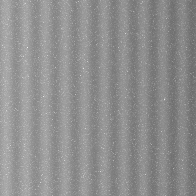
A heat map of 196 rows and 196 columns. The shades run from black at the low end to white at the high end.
Slope: up to the left. Odd rows or columns: none. Stripes: upright, repeating 10 times.
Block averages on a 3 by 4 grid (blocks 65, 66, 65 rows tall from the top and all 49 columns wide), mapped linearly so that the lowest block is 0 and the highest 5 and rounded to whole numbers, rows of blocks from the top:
5 3 2 0 | 5 3 2 0 | 5 3 2 0
